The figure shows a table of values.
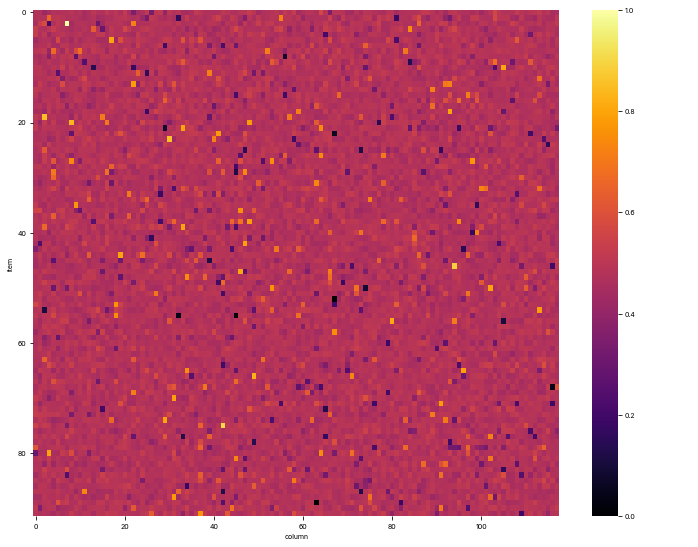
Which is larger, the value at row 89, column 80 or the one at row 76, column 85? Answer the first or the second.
the first
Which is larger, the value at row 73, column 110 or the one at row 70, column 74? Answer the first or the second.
the second
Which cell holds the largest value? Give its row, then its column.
2, 7
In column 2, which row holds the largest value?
19
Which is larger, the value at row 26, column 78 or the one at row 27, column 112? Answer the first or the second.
the first
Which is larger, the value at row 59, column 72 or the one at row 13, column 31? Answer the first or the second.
the second
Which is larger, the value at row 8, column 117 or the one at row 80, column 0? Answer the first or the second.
the first
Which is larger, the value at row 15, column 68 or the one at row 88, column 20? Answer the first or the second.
the first
